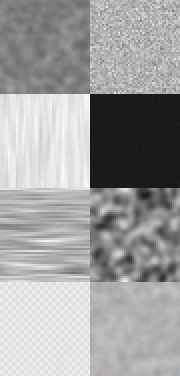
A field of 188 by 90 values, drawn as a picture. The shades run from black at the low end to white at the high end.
It is made of 4 by 2 panels. Panel 1,1: middling, blotchy, faint in contrast. Panel 1,2: high, fine-grained. Panel 2,1: very high, streaked downward, faint in contrast. Panel 2,2: very low, flat. Panel 3,1: high, streaked across. Panel 3,2: middling, blotchy, strong in contrast. Panel 4,1: very high, checkered, faint in contrast. Panel 4,2: high, blotchy, faint in contrast.
